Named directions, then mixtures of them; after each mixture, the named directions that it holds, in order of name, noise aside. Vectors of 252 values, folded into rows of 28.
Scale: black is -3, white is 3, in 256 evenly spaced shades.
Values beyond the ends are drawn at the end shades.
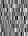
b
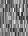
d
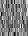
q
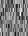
d, q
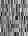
b, d, q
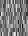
q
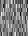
d, q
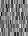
b, d, q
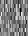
b, d, q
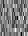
b, d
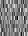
b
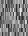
d, q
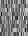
b, q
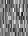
d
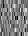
b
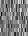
b, d, q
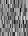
b, d, q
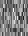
b, d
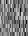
b, d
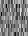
b, d, q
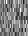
b, d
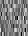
b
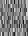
b, d, q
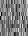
b, q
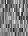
d
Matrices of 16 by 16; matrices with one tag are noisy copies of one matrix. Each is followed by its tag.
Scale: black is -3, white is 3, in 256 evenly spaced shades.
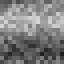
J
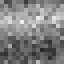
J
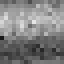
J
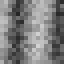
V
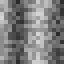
V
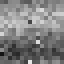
J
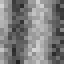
V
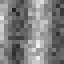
V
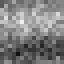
J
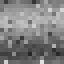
J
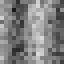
V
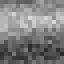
J
